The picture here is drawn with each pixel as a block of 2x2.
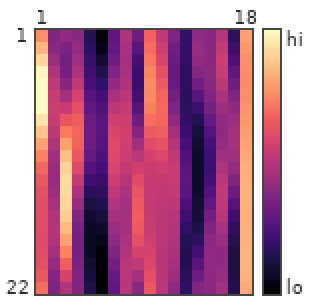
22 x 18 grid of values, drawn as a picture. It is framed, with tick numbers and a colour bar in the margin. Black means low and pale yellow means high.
The grain runs up and down. Stripes running up and down repeat 2 times from left to right. There is no overall slope. The histogram is bell-shaped.
